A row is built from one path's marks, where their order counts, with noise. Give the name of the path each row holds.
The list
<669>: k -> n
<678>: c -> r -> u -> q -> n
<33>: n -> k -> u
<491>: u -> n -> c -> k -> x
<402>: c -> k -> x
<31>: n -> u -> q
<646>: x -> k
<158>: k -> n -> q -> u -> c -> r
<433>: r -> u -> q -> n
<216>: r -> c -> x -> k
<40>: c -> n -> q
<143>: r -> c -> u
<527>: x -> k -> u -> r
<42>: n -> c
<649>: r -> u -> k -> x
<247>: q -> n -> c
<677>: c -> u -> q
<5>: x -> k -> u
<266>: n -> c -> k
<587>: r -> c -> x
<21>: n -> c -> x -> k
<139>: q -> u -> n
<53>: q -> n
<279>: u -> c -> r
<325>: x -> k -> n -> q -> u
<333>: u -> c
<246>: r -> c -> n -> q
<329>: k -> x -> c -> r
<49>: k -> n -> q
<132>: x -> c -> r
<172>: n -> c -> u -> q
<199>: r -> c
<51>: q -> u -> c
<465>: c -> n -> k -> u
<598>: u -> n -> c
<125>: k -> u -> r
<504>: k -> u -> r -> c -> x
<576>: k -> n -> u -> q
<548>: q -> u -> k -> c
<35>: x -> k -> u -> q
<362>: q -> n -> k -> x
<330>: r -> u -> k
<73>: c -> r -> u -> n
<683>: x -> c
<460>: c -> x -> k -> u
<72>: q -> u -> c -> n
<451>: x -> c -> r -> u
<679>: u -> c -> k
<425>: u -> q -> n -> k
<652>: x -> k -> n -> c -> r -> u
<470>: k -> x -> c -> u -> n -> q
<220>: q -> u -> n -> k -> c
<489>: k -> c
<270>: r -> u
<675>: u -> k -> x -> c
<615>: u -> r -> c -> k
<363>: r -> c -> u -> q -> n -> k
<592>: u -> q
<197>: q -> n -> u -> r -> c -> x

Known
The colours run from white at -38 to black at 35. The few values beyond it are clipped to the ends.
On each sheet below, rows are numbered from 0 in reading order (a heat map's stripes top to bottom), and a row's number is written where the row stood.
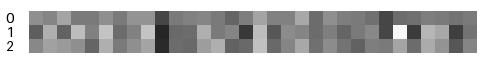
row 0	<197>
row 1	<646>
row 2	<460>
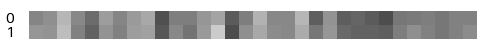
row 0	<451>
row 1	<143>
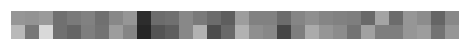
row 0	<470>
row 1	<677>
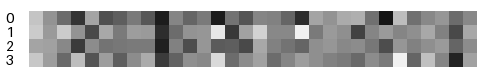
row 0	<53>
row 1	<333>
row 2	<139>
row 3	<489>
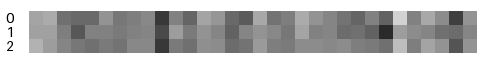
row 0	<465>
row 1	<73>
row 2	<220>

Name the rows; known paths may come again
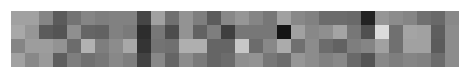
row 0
<73>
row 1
<49>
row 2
<460>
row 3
<678>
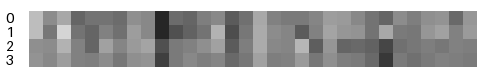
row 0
<172>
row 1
<677>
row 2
<451>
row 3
<197>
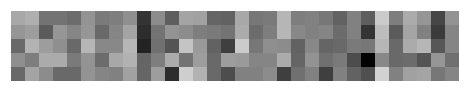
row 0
<465>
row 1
<21>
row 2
<5>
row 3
<132>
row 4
<330>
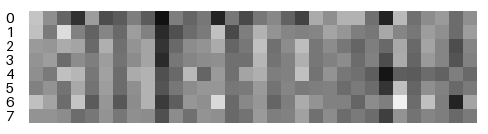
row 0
<53>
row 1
<51>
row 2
<675>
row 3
<491>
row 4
<587>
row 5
<216>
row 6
<489>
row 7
<652>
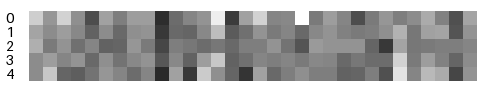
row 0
<333>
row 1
<548>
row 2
<246>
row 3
<615>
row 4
<33>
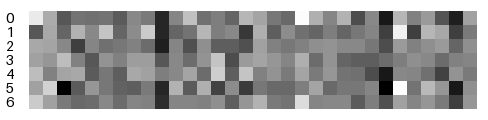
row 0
<42>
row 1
<646>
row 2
<139>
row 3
<143>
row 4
<199>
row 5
<669>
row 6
<598>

